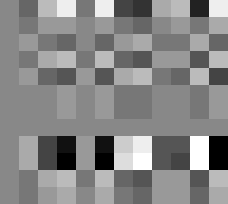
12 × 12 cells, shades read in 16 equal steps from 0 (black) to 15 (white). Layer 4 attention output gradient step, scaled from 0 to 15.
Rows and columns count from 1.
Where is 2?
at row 1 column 11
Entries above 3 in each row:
10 12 12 12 12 12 12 12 9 9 12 12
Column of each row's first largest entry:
4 12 8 4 8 4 4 1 11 8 4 4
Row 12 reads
8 7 9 10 8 10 7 6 9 9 6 10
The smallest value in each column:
8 6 4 0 7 0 4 3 5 4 2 0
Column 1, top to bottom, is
8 8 8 8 8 8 8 8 8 8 8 8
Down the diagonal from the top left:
8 7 7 11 9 9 7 8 5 4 5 10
